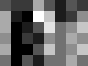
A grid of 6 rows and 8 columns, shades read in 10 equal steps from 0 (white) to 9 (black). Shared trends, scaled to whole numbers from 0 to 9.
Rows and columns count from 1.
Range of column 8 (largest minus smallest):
5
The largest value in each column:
6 9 9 8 6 8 7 7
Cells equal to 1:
1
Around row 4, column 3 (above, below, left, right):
8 9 9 8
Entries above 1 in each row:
8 7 7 8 8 8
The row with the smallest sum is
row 3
